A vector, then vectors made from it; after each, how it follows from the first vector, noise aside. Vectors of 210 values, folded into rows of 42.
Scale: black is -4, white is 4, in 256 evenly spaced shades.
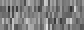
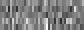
copied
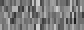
reversed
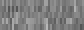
shrunk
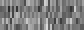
copied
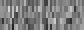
negated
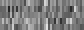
copied
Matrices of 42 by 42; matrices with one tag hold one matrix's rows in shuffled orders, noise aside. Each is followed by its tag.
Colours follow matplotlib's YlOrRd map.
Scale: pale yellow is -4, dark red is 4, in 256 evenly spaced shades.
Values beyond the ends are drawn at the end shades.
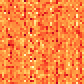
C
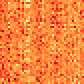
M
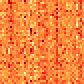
C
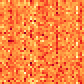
C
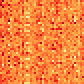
M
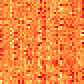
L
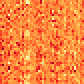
M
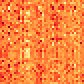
M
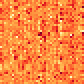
L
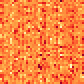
L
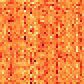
C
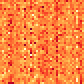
C
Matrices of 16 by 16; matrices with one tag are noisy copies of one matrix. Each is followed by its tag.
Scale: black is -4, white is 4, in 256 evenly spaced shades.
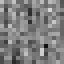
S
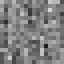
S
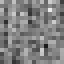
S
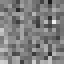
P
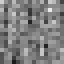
S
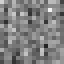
S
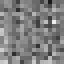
P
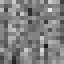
S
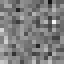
P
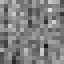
S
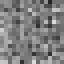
P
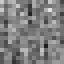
S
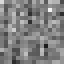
S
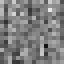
S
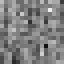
S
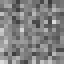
P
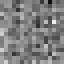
P
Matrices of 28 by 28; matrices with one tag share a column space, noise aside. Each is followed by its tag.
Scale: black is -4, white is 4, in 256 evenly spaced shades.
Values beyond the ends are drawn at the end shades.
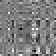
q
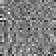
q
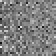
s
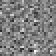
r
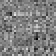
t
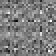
r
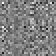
s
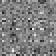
q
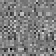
t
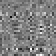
t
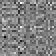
s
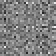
s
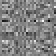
r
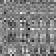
q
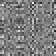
s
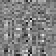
q
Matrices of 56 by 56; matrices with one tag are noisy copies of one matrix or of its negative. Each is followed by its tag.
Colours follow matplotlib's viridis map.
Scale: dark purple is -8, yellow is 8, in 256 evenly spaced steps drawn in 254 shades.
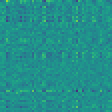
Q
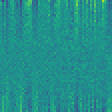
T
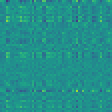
Q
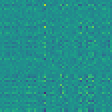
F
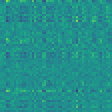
Q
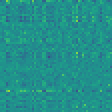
Q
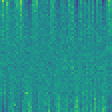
T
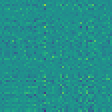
F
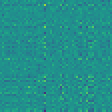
F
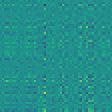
F
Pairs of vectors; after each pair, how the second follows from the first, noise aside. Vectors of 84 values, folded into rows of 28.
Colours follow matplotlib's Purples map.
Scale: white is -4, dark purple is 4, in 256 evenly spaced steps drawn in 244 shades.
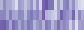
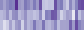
negated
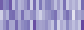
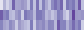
negated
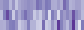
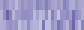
shrunk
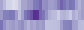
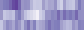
negated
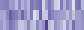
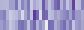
negated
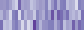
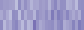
shrunk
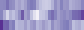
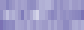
shrunk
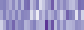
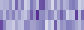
negated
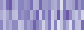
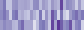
negated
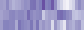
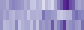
negated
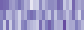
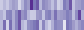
negated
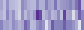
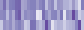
negated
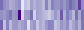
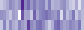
negated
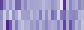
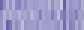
shrunk
